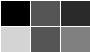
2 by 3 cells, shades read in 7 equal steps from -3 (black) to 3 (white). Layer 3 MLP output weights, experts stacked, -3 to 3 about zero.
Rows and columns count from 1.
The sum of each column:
-1 -2 -2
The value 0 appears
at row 2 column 3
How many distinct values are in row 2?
3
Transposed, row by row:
-3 2 / -1 -1 / -2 0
